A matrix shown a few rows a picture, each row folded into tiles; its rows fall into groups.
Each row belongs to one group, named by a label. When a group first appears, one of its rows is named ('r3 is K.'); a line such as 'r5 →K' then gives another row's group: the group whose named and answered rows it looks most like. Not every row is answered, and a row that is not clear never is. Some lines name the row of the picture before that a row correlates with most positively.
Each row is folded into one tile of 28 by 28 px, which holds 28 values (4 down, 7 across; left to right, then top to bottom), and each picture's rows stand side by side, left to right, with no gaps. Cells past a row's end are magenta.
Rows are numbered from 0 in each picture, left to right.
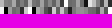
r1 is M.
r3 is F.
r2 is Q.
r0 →M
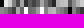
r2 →Q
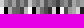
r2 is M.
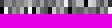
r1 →M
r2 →Q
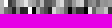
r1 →M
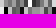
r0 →M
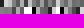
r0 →F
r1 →M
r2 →M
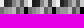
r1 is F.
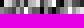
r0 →F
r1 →Q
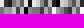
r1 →F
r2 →F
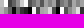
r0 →Q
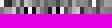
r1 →M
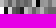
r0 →M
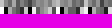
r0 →M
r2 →M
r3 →M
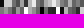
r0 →F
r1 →Q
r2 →M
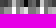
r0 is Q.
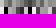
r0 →M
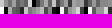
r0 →M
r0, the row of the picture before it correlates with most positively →0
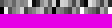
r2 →F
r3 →F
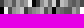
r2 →F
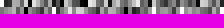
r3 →F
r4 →Q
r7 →F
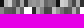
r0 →F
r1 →M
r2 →F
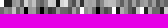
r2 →F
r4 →M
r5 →M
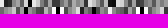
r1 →F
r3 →F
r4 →F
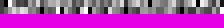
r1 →Q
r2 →M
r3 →M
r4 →Q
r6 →Q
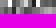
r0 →Q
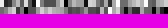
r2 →Q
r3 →F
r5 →Q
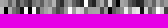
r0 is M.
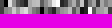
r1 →Q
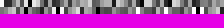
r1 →F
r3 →Q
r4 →F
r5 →F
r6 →F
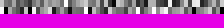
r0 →M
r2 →Q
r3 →M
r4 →F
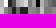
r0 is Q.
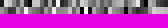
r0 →F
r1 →F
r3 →M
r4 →Q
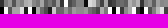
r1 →M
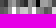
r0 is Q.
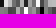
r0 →F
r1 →Q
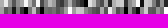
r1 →Q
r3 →F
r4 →Q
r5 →F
